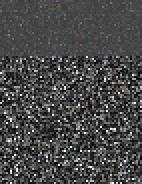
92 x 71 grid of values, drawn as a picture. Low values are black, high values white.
On average the colour sits 30% of the way up the scale. The texture is fine-grained noise. The values are skewed, with a long tail toward high values. No regular stripes run through it. No overall slope runs across the table. A horizontal seam about 30% of the way down splits the table, and the top part is calmer.
